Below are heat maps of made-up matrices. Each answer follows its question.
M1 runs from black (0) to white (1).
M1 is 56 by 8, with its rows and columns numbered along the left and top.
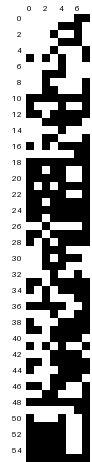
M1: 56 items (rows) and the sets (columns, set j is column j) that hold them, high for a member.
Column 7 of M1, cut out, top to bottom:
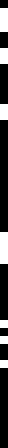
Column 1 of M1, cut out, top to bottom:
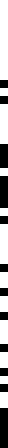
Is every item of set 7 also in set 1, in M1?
yes
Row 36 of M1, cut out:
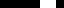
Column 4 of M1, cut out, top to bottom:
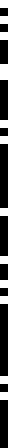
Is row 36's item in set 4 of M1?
no
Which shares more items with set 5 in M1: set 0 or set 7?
set 0
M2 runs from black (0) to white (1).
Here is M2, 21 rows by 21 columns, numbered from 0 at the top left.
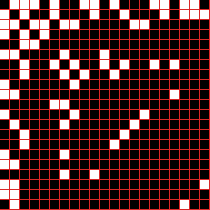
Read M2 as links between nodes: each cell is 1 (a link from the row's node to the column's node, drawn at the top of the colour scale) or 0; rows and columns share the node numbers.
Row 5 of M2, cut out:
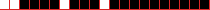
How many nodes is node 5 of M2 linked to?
4
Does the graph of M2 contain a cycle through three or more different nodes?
yes
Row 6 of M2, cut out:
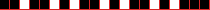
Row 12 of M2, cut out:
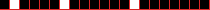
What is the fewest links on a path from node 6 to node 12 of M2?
1
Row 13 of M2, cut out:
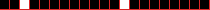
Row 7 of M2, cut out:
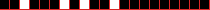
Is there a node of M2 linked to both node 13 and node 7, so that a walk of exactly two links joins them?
yes
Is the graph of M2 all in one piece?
yes
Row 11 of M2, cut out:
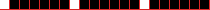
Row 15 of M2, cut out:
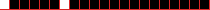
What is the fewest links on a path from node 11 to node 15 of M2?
2
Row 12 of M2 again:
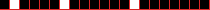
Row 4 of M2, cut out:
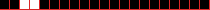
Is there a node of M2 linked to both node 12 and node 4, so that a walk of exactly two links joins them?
no
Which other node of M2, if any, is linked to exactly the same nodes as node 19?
node 16
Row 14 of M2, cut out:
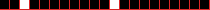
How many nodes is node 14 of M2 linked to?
2
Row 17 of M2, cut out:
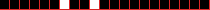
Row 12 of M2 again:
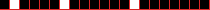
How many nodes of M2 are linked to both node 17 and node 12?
1
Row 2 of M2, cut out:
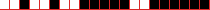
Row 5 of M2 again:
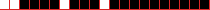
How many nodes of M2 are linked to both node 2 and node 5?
3
